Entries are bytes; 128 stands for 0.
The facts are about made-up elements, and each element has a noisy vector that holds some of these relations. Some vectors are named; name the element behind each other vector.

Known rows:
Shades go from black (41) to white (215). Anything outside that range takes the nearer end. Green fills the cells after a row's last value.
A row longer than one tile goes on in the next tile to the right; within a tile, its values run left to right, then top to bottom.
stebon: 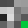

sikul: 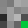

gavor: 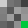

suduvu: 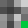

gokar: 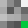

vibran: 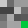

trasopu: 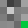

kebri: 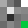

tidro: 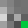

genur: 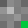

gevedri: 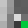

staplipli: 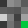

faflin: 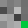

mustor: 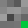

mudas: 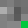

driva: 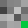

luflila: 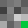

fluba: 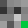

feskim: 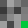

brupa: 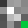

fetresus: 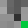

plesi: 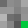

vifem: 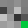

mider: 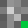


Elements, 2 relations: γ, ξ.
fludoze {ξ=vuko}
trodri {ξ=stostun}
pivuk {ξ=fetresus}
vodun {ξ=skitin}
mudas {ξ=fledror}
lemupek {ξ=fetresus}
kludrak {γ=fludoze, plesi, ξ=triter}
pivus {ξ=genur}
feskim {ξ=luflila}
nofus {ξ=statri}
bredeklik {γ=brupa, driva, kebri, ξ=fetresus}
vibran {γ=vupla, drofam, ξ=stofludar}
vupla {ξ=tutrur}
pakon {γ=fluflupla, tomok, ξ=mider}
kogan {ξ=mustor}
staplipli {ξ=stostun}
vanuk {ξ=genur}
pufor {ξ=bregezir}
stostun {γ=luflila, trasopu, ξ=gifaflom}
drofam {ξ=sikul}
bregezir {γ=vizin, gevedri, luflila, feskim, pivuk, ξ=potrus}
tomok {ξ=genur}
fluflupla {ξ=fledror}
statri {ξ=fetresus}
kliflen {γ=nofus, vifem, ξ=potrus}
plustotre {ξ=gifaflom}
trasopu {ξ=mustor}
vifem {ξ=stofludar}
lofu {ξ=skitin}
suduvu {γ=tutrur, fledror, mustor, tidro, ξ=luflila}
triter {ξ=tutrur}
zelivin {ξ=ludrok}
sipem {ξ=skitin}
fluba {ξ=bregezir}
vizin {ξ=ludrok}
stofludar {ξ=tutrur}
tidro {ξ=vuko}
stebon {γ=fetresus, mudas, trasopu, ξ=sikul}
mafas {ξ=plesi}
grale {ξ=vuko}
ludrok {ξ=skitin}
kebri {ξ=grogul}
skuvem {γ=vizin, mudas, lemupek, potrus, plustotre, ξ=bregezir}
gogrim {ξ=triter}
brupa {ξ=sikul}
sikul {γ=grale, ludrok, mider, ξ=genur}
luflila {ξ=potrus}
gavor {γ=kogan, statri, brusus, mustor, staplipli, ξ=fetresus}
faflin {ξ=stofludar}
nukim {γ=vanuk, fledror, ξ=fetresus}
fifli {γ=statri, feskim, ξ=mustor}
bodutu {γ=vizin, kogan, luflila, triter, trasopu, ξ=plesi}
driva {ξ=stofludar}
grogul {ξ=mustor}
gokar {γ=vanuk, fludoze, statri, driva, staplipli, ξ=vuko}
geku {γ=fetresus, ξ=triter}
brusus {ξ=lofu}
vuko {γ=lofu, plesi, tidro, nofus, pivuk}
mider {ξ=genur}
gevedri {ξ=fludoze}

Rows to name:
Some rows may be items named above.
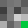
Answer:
luflila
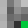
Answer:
vuko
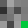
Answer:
feskim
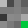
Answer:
bodutu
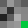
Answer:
ludrok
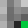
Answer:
vuko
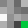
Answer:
fludoze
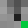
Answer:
fetresus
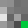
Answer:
tidro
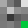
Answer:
grogul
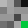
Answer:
statri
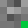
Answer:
kogan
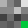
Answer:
fifli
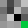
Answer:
geku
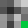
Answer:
suduvu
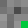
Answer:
potrus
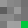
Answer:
vupla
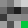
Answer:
skuvem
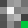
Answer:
drofam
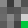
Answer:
stostun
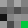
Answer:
bregezir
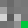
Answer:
fledror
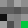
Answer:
bregezir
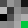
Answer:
vizin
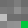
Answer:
tutrur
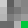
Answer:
nukim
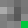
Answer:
mudas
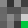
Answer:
stostun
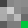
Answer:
vanuk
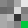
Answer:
kludrak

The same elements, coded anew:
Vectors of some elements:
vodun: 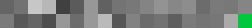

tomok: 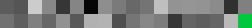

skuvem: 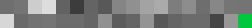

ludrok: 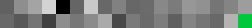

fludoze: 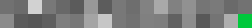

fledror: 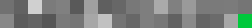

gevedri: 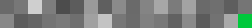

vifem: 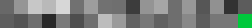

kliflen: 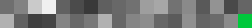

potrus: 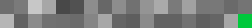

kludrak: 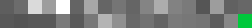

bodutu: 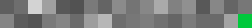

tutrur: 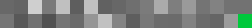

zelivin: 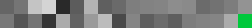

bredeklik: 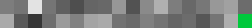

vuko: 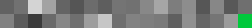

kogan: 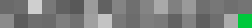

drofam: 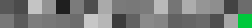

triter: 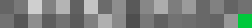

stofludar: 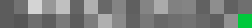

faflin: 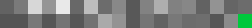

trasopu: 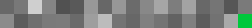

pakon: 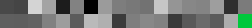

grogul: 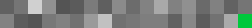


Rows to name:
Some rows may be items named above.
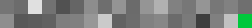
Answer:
kebri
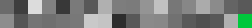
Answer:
brupa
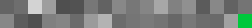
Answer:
bodutu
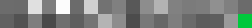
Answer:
driva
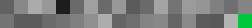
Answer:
grale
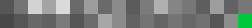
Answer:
vibran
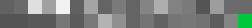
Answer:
kludrak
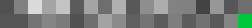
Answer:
geku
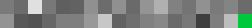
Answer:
kebri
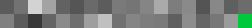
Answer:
vuko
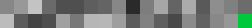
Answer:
nofus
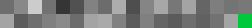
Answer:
fetresus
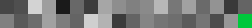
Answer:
stebon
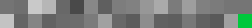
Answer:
luflila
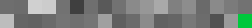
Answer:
bregezir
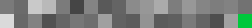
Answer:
feskim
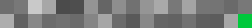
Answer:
potrus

